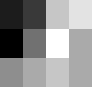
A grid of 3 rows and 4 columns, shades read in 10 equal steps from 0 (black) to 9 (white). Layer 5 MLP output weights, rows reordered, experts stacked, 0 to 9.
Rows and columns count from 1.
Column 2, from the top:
2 4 6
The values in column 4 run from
6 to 8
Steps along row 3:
up up down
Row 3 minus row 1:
4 4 0 -2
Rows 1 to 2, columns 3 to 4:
7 8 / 9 6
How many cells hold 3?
0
